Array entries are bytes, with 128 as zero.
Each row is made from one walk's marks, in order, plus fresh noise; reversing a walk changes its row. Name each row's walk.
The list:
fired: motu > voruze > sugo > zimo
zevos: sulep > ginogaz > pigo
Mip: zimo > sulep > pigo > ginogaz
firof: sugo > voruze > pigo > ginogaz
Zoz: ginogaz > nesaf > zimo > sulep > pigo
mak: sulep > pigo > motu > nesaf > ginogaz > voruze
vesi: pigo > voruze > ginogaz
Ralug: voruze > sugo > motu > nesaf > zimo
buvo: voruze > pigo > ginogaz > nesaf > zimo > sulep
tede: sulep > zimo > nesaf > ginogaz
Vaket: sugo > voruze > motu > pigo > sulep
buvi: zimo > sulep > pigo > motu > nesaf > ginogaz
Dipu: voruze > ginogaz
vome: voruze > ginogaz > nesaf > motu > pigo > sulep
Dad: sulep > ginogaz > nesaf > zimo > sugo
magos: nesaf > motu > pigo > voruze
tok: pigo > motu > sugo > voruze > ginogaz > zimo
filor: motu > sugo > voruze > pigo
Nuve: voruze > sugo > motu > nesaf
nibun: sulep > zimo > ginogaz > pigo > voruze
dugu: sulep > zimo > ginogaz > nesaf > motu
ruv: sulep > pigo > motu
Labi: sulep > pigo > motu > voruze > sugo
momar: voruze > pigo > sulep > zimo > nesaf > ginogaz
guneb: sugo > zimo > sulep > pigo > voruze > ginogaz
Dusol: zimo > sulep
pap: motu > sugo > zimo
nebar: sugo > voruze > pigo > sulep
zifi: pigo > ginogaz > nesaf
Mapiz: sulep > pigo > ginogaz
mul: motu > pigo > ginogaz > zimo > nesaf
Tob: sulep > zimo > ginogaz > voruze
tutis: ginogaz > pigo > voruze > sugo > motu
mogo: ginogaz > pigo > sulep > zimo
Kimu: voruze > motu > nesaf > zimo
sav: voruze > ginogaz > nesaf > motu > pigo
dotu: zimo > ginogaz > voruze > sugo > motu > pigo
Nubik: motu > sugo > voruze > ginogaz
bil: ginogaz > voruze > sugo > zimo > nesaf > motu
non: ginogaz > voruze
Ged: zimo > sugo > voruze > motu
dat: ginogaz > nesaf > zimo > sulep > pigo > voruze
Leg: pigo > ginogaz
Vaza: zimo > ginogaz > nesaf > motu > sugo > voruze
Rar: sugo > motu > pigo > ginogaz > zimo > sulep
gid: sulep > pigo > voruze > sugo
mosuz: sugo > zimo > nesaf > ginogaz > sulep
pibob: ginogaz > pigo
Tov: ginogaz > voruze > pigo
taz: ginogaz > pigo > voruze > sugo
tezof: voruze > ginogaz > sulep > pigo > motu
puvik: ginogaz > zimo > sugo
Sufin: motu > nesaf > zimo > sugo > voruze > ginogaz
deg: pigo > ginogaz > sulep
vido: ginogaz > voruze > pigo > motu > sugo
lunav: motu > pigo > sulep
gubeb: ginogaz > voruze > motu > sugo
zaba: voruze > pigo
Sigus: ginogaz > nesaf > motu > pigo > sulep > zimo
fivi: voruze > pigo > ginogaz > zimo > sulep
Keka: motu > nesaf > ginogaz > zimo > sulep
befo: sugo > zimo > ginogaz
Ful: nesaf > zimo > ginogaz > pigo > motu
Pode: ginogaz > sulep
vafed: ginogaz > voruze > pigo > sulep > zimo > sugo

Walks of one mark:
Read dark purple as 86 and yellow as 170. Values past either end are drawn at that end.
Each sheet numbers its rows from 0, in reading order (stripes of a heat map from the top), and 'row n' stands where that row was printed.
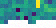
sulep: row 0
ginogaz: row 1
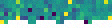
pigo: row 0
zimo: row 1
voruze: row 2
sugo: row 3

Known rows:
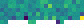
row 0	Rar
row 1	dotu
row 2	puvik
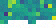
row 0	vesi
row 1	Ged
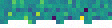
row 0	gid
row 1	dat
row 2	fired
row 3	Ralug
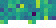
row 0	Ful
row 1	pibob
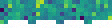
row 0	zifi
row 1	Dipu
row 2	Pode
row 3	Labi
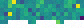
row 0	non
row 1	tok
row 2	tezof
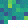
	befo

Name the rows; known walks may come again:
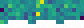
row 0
mul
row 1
non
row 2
mosuz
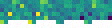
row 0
magos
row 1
zaba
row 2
Rar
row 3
Mip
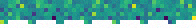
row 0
sav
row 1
deg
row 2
tok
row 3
mak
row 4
tezof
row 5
nebar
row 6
gubeb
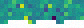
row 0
tutis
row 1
lunav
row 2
Sufin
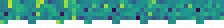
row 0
Leg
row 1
Dipu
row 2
pibob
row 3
dugu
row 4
tede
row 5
Tob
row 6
bil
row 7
Ralug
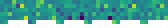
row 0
Ged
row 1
Nubik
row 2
mogo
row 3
Vaket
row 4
Ful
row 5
dotu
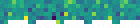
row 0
taz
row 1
Keka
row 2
Tov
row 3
Vaza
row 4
guneb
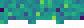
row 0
Kimu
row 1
gid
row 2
momar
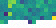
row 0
vesi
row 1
puvik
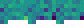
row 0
Dad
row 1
Dusol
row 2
buvo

